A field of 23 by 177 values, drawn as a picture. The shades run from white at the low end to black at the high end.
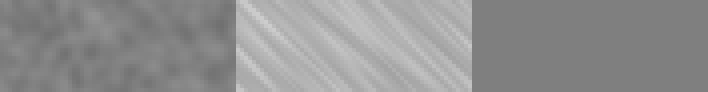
It is made of 1 by 3 panels. Panel 1,1: middling, blotchy, faint in contrast. Panel 1,2: low, slanting down to the right, faint in contrast. Panel 1,3: middling, flat.
